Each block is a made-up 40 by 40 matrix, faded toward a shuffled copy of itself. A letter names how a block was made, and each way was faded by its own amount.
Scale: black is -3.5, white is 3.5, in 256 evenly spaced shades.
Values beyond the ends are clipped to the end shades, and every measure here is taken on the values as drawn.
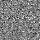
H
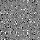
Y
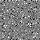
Y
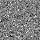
H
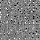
Y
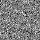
H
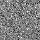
H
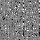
Y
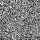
H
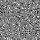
Y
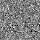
H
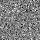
H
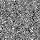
H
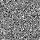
H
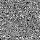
H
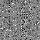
Y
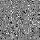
Y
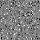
Y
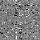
Y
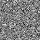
H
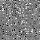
Y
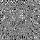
Y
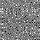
Y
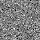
H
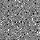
Y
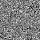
H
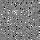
Y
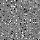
Y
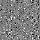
Y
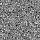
H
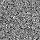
H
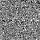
H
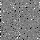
Y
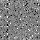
Y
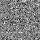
H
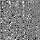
Y
